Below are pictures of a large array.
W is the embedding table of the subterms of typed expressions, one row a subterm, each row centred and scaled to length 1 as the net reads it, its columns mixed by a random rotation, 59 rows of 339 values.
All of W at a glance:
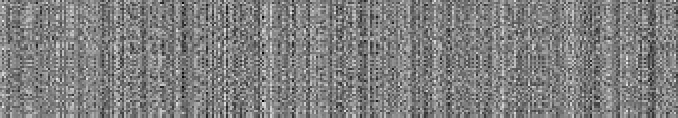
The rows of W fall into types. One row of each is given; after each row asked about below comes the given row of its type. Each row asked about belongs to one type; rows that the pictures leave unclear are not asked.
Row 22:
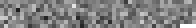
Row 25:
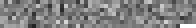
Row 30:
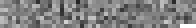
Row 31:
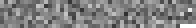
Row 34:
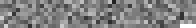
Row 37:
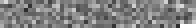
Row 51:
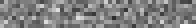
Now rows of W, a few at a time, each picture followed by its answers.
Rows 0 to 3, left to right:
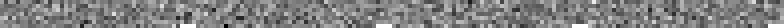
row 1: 22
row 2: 30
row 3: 37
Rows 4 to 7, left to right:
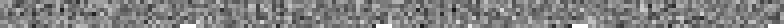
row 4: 25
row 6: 37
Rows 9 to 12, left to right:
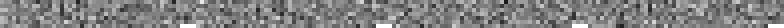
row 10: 37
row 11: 34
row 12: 25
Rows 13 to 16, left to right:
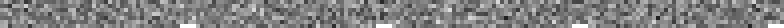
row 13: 37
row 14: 31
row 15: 51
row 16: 34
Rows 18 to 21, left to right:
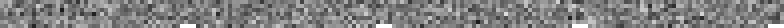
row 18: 25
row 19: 25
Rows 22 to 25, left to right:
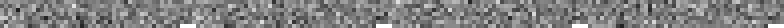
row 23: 22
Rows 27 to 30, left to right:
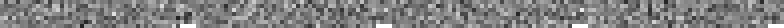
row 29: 31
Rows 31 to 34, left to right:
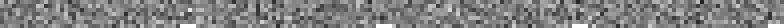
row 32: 30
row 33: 31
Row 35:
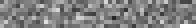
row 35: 51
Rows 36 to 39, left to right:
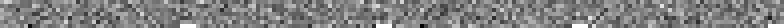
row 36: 22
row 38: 25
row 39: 34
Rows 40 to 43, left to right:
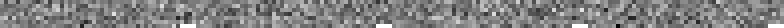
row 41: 51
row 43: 22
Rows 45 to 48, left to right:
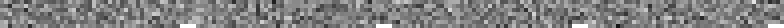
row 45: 37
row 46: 30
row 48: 51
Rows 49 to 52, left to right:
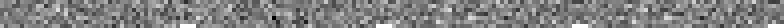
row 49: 31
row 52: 51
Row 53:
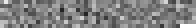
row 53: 37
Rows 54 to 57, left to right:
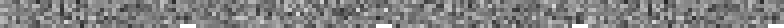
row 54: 30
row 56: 30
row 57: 30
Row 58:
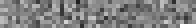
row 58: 30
